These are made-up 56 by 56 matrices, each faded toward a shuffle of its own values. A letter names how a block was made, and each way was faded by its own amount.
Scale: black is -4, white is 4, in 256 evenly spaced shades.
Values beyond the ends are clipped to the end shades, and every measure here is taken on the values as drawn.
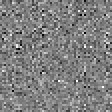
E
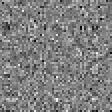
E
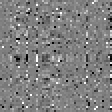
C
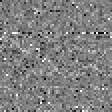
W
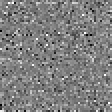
W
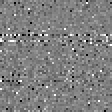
W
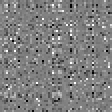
C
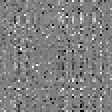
C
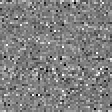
W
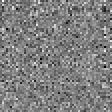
E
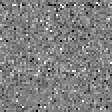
W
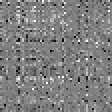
C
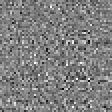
E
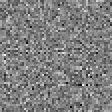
E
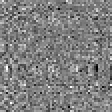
E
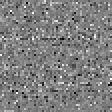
W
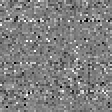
W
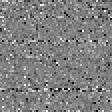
W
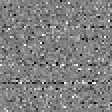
W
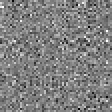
E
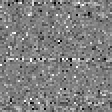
W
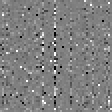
C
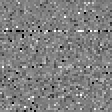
W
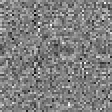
E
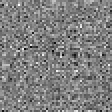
E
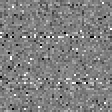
W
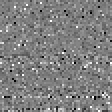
W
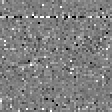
W
